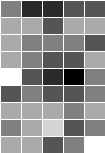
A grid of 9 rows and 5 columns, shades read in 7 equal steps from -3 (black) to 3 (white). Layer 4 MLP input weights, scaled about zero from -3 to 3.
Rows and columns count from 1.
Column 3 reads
-2 -1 0 -1 -2 -1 1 2 -1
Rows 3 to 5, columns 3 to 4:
0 0 / -1 -1 / -2 -3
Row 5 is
3 -1 -2 -3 0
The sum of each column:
7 1 -5 -6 4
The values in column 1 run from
-1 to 3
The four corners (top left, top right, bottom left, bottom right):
0 -1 1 3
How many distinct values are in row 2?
2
